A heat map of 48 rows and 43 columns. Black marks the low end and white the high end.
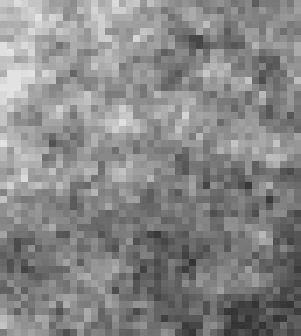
No row or column stands out. The texture is blotchy. The ninth with the highest average is the top left. Neither half mirrors the other. The field climbs toward the top left. On average the colour sits 50% of the way up the scale. There are no regular stripes.
